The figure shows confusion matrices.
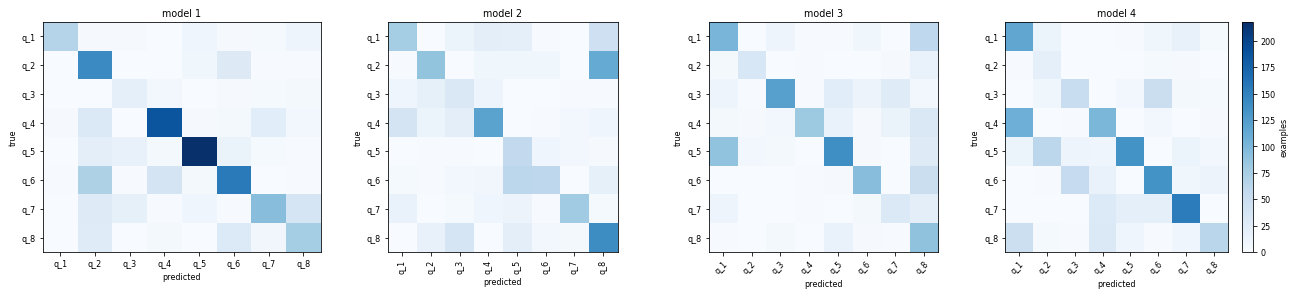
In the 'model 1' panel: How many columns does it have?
8
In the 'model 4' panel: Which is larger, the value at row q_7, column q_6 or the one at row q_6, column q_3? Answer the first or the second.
the second
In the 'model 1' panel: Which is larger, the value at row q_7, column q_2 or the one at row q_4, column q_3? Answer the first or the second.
the first
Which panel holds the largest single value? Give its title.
model 1
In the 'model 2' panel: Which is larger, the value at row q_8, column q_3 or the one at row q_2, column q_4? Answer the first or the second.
the first
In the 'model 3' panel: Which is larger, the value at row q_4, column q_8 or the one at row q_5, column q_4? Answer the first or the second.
the first
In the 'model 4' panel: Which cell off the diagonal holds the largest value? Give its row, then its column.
q_4, q_1
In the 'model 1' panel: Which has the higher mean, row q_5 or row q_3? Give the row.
q_5
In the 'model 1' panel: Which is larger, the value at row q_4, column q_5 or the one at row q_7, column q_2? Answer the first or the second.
the second
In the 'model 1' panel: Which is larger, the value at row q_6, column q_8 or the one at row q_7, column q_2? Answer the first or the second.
the second
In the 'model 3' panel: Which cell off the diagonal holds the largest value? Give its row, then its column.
q_5, q_1
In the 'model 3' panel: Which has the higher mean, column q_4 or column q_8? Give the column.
q_8
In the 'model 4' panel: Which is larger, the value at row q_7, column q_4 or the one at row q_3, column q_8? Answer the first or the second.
the first
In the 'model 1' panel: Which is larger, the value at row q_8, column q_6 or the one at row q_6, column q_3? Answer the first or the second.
the first
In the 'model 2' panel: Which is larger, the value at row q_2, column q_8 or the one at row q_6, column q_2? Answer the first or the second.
the first
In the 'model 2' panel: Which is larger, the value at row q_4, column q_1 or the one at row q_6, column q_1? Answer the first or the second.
the first
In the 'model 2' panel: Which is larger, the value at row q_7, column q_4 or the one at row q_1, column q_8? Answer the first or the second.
the second
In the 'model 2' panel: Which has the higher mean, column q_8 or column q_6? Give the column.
q_8
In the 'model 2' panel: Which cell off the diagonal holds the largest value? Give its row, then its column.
q_2, q_8
